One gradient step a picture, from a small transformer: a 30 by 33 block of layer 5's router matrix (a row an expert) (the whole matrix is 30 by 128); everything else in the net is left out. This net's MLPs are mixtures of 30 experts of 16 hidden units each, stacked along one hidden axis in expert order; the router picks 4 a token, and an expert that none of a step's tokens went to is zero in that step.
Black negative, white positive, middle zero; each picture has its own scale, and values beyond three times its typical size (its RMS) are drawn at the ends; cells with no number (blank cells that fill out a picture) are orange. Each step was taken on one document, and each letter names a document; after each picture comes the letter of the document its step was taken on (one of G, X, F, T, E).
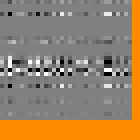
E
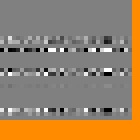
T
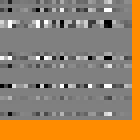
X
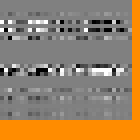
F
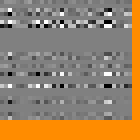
X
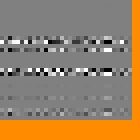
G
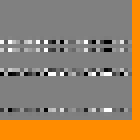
G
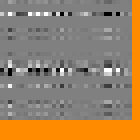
E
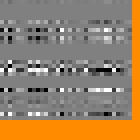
F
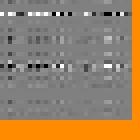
E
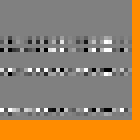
G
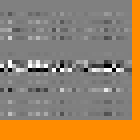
F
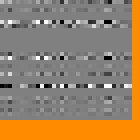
X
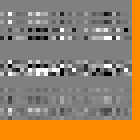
F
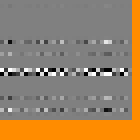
T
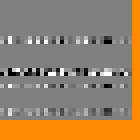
T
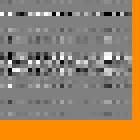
E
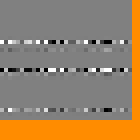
G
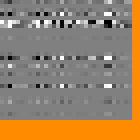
X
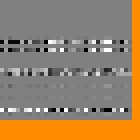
G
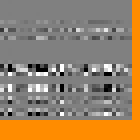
F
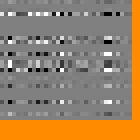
E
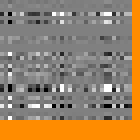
E
